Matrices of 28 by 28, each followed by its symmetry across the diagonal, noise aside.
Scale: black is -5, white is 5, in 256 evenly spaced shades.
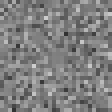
antisymmetric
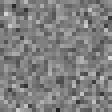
antisymmetric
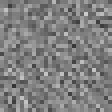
antisymmetric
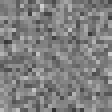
antisymmetric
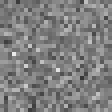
neither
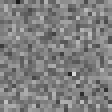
neither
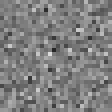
antisymmetric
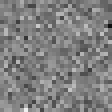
antisymmetric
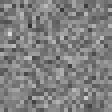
neither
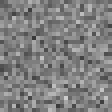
neither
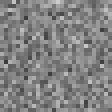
neither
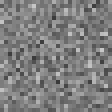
neither
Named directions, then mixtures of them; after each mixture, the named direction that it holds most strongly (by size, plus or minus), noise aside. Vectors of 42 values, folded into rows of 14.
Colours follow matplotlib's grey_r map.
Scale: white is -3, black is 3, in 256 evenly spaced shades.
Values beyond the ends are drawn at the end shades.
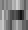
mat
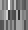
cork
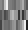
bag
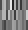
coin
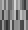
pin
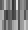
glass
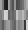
bag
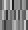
coin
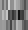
mat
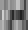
mat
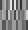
coin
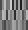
coin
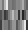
bag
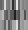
glass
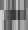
glass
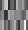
cork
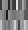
glass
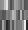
bag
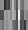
glass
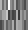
cork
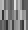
pin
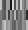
coin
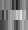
mat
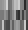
pin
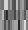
glass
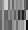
bag
